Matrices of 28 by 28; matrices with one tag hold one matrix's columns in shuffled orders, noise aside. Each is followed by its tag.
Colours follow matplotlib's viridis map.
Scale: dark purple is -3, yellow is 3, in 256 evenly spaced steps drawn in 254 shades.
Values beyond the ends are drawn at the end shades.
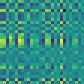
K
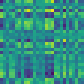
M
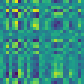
M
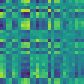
M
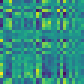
M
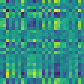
M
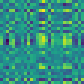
K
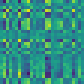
M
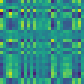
M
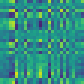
M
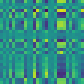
M
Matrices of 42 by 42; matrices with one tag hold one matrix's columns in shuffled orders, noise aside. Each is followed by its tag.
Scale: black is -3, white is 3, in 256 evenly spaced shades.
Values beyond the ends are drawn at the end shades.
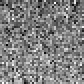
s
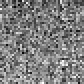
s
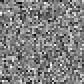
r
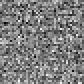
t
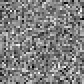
r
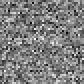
t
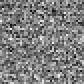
t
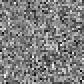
r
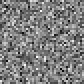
r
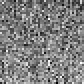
s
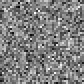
r
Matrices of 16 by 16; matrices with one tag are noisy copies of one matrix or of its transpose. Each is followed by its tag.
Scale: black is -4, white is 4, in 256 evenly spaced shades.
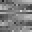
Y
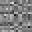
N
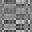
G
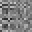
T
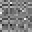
T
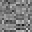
G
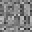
G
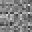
N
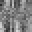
Y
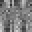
Y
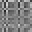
T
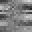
Y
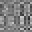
G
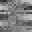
Y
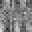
Y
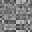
G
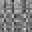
N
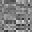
G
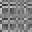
T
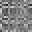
T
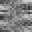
Y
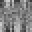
Y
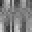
Y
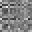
T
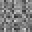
N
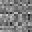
N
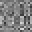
G
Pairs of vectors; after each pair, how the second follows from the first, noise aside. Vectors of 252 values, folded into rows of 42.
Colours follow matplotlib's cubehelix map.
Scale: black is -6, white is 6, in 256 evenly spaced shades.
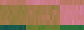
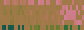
partly zeroed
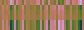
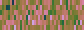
shuffled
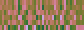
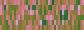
shuffled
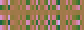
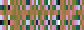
scaled up
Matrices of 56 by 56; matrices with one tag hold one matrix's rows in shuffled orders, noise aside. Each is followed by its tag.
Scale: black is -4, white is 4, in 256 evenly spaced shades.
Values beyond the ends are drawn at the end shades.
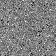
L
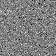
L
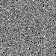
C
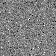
C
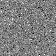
L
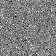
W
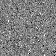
C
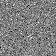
W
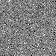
C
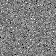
W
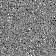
C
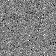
C
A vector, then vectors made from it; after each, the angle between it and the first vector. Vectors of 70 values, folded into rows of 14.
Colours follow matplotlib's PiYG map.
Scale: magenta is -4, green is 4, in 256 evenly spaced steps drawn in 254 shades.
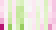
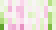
nearly opposite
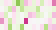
partly aligned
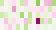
orthogonal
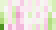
nearly opposite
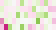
partly aligned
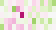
partly opposed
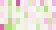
partly aligned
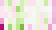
nearly parallel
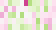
partly aligned
